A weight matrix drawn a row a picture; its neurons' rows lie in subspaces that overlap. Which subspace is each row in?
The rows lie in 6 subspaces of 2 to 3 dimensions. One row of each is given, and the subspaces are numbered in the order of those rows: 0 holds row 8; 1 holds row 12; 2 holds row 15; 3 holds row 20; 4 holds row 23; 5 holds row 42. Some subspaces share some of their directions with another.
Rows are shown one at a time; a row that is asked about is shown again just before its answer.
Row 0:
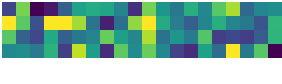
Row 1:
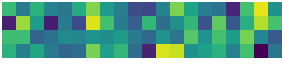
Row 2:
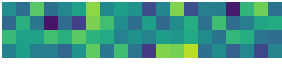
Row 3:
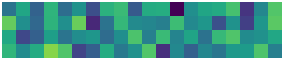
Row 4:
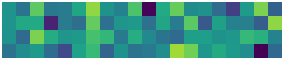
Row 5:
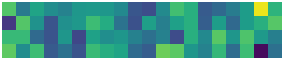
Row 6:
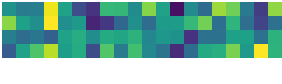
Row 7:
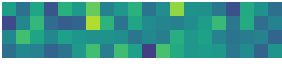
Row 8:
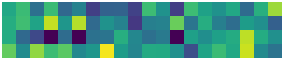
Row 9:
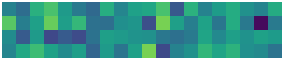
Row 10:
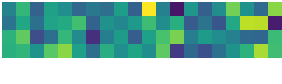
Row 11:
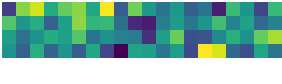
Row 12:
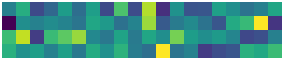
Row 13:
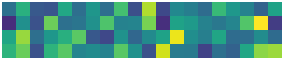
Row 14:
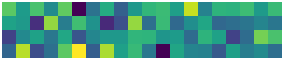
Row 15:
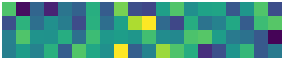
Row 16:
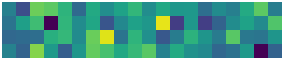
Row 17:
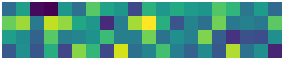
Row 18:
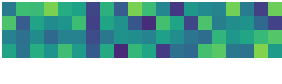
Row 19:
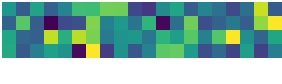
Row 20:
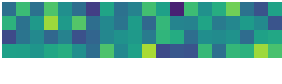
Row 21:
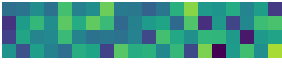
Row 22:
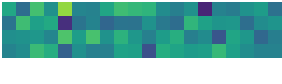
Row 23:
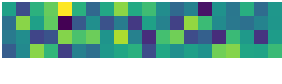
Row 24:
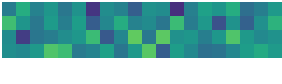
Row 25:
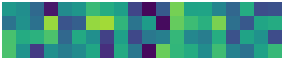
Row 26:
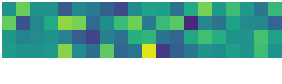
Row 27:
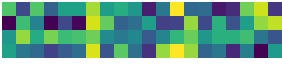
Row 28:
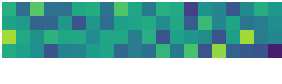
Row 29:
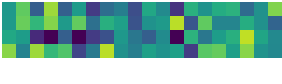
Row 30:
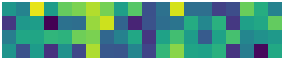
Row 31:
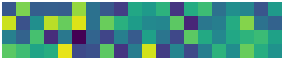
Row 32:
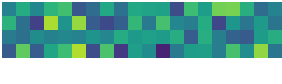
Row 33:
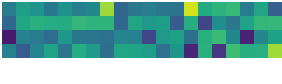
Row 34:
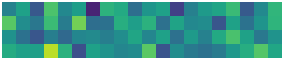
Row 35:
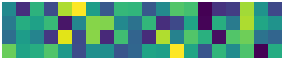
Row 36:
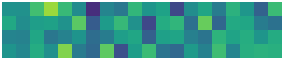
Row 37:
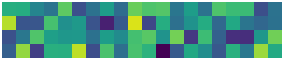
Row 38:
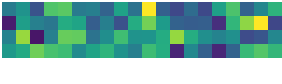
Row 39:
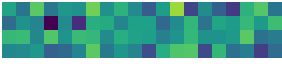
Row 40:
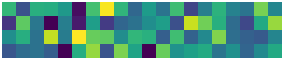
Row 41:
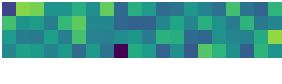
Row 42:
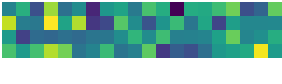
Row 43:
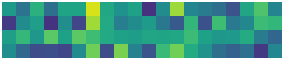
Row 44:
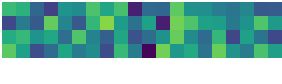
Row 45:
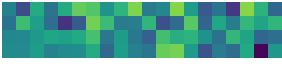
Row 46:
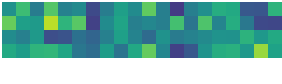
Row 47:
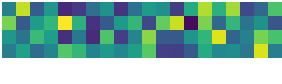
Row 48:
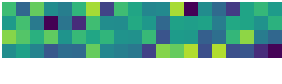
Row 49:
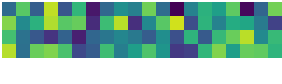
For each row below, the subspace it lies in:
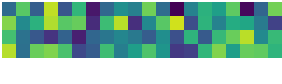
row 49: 0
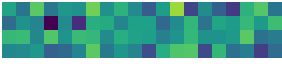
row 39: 3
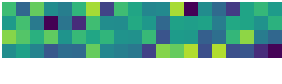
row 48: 3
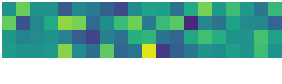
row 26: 4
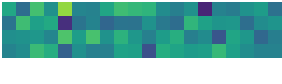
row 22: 4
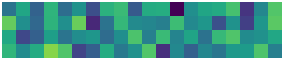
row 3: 5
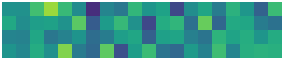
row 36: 2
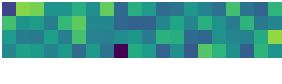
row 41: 2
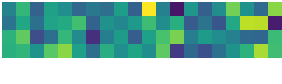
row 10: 1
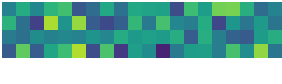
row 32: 0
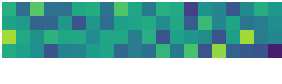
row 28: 3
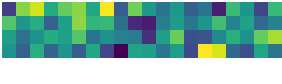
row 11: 2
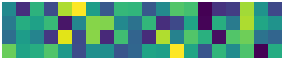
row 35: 4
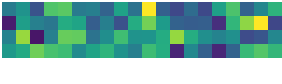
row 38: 1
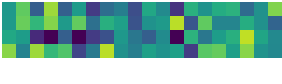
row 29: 0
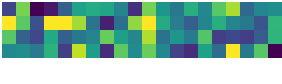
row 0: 2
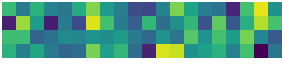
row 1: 0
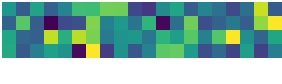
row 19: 5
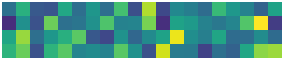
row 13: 1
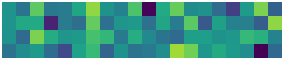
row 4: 1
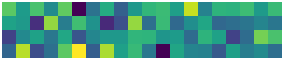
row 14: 0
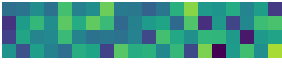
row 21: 3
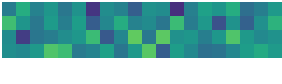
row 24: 5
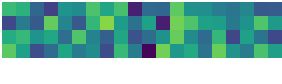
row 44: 1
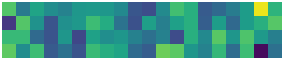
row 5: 0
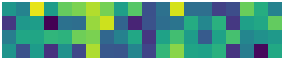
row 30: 2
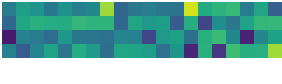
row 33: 3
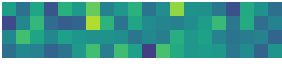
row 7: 5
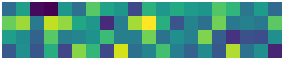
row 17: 2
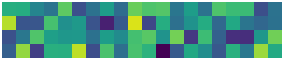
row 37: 0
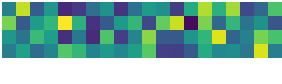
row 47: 4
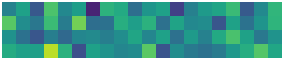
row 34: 5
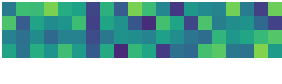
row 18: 2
